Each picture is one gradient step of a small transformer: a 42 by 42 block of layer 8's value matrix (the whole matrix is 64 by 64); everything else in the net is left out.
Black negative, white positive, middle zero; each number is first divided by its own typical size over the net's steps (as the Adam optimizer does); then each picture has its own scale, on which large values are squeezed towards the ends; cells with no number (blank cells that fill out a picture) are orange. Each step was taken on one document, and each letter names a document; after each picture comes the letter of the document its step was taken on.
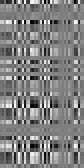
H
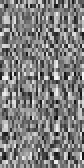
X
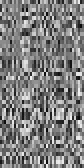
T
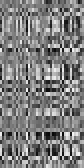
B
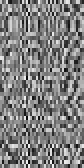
B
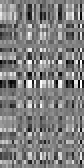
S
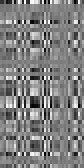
H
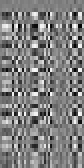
H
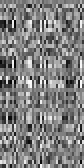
S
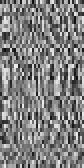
X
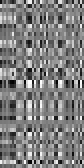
S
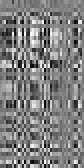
H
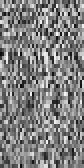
X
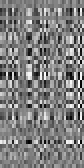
S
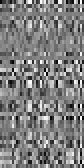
S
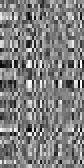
S
